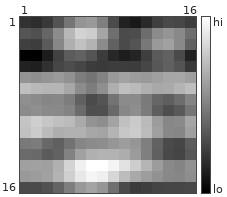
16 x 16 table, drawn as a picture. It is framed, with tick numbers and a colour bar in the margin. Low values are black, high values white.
Stripes: horizontal, repeating 4 times. Ninth with the lowest average: top left. Ninth with the highest average: bottom middle. Lone odd cells: none.
